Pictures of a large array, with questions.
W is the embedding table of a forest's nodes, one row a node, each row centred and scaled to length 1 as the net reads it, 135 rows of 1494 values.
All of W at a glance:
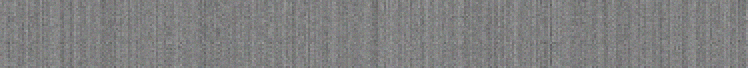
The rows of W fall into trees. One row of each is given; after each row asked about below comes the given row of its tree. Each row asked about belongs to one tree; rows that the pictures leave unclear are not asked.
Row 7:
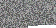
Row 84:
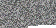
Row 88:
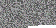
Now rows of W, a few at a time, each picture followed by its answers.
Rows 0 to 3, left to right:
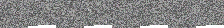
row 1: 84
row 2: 84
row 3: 7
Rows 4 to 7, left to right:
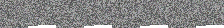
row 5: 84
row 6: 7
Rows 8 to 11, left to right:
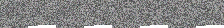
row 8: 7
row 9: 7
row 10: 88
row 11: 7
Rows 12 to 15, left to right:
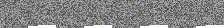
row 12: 84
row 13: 7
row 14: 84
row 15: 7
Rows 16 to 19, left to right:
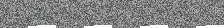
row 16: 7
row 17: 88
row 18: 84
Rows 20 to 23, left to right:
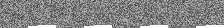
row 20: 88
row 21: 7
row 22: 7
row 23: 84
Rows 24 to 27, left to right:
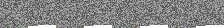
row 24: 84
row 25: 84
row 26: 7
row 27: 7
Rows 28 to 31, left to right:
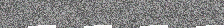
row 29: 84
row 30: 7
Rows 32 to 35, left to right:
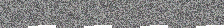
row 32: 88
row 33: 88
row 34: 84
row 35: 88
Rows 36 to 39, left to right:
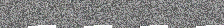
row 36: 7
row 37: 84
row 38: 84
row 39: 7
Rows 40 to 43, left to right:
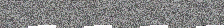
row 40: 84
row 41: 84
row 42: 7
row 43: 88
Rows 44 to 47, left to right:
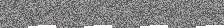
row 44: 84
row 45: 7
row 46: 84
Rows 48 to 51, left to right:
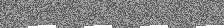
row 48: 84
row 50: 7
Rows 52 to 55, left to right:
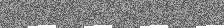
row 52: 88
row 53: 7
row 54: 88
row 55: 84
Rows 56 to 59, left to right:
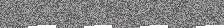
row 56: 7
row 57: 88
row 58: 7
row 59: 7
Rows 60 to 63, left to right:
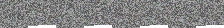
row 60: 88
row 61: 84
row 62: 7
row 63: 7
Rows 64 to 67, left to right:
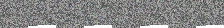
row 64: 7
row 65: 88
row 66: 7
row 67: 88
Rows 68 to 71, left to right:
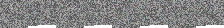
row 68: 88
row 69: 88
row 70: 7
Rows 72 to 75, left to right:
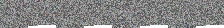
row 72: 7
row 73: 7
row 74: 84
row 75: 7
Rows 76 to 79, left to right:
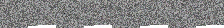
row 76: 7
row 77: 88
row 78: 7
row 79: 84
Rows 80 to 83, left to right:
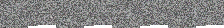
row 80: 84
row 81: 7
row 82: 84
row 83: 7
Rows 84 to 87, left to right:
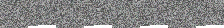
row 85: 84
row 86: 84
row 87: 84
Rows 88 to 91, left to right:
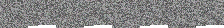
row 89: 7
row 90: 88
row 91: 7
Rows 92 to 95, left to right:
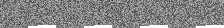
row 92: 84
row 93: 88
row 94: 7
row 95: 84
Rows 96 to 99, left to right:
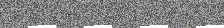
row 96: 88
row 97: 88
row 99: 88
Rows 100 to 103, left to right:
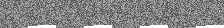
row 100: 84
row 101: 84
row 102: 88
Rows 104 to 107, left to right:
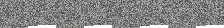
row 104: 7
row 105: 88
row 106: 7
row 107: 88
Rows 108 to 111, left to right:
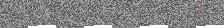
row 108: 88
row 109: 7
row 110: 84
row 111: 84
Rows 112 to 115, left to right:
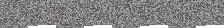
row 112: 84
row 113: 7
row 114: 84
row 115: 88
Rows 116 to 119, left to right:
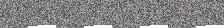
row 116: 7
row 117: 7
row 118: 88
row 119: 7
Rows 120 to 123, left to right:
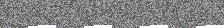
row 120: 7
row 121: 84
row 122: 88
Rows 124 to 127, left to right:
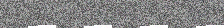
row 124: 7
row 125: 88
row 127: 84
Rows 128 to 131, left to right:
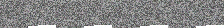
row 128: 7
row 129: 7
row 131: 88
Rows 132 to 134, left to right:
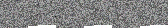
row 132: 84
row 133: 7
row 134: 84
